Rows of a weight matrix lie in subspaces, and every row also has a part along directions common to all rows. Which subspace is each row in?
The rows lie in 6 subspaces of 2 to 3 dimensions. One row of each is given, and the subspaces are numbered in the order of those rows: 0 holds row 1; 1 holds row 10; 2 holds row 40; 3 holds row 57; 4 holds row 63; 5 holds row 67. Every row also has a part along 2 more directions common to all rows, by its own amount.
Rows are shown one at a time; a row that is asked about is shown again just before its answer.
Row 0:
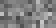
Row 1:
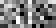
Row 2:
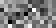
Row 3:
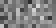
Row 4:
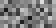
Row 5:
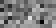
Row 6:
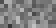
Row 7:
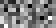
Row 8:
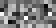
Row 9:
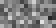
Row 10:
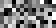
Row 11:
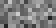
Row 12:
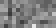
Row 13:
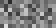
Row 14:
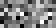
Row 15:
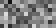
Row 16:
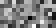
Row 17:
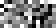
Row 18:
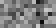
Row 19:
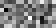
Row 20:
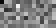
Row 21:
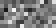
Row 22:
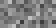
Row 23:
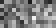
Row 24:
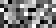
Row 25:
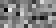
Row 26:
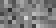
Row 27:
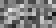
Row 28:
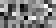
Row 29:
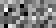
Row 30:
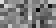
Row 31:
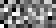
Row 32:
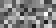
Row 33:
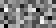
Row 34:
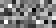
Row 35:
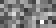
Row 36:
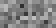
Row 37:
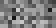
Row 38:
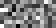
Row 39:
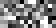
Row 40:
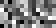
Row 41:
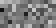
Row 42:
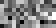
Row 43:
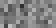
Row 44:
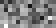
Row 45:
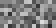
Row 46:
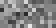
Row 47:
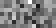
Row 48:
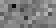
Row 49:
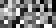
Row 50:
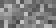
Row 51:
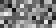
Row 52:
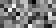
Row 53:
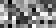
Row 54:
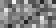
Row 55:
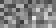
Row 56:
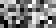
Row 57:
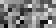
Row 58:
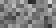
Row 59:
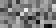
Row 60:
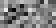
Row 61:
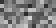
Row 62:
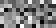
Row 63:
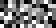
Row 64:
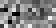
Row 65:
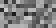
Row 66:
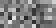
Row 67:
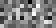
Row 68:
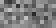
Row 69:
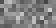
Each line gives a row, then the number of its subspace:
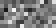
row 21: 5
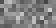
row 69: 0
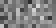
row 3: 5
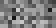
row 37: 5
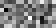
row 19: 0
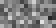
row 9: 2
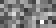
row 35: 0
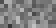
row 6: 0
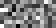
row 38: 4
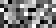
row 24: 3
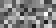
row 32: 1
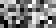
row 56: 3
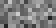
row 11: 4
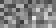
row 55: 0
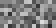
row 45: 4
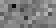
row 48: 4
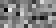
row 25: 2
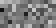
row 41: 4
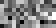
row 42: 2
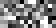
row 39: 2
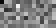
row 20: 3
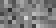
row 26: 5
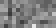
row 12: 2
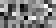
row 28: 4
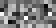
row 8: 4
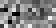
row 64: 4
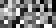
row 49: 1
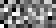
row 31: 4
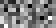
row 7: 3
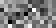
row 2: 4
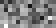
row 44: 3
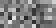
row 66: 5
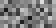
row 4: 1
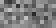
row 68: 3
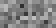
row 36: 5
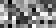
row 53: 2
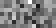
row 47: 5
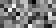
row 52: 2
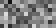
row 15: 2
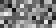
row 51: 1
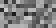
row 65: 3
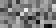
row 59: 1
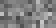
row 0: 0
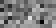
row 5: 1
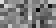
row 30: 0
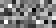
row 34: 1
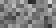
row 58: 2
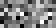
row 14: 0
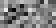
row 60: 5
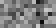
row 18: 0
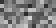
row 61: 3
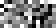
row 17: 0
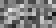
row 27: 5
